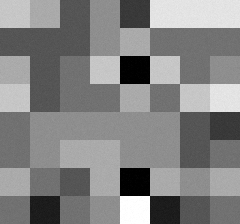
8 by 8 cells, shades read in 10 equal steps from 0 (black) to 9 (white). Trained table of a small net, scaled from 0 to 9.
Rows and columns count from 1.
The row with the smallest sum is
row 8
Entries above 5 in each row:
5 1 3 4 0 2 4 1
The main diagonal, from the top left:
7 3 4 4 5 5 5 4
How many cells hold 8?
4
